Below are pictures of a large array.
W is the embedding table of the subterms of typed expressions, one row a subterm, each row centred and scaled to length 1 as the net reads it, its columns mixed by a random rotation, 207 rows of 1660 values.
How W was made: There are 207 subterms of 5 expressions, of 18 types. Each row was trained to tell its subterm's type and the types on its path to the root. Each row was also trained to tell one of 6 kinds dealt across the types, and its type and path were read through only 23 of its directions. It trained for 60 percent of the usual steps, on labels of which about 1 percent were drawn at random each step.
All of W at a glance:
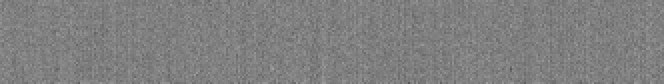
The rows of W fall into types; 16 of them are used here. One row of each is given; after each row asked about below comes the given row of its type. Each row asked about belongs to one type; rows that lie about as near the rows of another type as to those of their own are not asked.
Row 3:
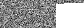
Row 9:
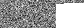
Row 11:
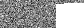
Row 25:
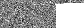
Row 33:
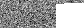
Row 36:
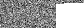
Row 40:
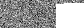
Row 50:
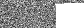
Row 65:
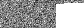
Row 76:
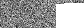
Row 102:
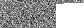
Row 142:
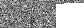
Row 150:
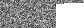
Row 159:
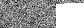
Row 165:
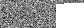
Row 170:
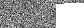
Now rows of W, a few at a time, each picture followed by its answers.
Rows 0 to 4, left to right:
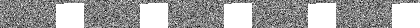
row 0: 11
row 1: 165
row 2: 150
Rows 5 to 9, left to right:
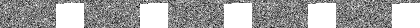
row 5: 159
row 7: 33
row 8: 150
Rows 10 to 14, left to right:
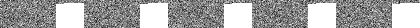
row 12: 76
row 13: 65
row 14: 150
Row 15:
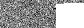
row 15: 40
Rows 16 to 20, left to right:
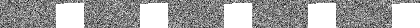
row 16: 11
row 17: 142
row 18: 170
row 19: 40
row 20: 170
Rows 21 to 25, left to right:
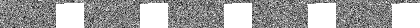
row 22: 159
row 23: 33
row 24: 50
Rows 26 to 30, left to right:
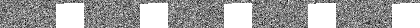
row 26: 36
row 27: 33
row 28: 50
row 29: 36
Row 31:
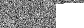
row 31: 3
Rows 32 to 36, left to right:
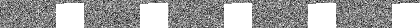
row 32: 142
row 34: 165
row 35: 50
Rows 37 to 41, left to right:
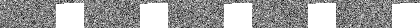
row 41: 76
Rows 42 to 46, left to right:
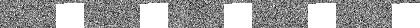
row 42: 11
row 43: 165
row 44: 40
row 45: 11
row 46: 36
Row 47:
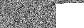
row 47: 142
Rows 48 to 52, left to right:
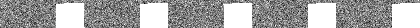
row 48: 65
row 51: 40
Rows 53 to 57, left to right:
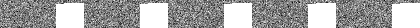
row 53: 150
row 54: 65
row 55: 170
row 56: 50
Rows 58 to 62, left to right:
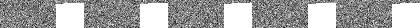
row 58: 170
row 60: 9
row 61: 33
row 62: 142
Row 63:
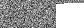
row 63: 11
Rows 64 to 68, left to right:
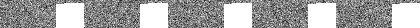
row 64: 142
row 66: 11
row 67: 165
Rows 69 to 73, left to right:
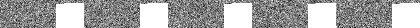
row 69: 65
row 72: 11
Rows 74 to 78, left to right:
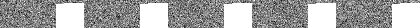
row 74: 159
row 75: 40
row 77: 40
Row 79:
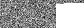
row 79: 36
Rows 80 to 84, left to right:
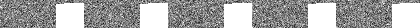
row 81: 50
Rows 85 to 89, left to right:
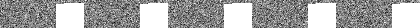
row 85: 76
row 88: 9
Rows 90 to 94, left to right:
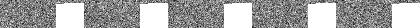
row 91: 76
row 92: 40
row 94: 33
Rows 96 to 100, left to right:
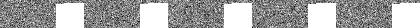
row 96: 65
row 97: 102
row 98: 65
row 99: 3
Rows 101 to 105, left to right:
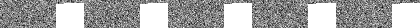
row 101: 102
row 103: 142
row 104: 50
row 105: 142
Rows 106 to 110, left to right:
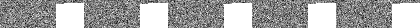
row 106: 36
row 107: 3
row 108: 170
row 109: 40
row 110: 40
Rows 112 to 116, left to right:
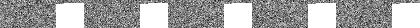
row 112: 11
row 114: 25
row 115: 76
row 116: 150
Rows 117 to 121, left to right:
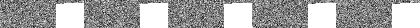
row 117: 65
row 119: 40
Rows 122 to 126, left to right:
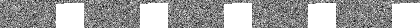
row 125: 25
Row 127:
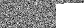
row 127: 36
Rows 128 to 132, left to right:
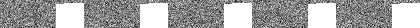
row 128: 65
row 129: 40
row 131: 159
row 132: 50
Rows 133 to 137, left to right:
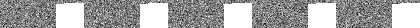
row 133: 50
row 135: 165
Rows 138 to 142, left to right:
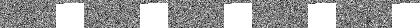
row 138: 142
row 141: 9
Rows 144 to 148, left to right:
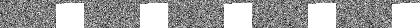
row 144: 159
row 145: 150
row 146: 165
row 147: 159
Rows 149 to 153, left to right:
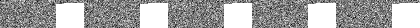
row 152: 170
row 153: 150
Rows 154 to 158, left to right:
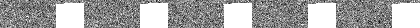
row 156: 9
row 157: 170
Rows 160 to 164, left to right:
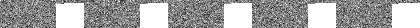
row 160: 36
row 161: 11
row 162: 65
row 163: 102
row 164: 9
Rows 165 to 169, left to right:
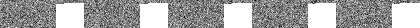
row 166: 76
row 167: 150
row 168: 150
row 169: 3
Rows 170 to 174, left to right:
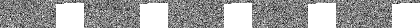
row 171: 25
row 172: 9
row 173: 102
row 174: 9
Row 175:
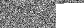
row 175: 76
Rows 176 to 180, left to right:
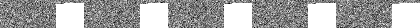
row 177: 25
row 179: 36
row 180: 65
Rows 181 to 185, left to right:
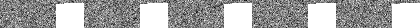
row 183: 142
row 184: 25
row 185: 76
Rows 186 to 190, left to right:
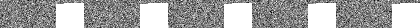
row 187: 170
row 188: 76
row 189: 159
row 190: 76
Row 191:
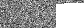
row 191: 142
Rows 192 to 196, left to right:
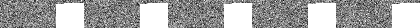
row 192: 150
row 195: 102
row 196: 170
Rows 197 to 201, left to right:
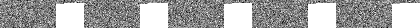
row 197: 150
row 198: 102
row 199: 159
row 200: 3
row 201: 102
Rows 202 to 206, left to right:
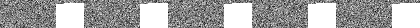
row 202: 9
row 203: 170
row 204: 50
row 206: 170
